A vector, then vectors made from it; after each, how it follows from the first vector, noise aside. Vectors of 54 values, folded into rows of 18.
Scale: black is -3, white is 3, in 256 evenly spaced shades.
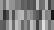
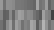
shrunk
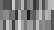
wrapped around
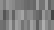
shrunk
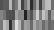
wrapped around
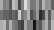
wrapped around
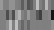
partly zeroed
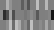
partly zeroed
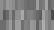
shrunk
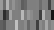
partly zeroed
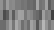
shrunk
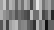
wrapped around
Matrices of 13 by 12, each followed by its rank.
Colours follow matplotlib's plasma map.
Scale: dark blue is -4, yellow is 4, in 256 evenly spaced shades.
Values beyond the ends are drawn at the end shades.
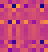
two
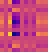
one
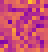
full rank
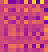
two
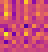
two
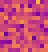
full rank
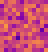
full rank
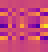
one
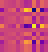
one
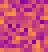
full rank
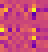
two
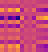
one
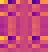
one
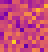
full rank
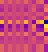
one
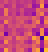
two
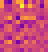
two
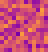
full rank
